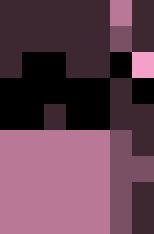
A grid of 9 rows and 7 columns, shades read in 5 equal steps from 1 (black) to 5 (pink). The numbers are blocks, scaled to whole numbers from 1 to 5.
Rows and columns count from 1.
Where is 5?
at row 3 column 7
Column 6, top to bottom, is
4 3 1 2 2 3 3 3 3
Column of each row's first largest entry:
6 6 7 6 3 1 1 1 1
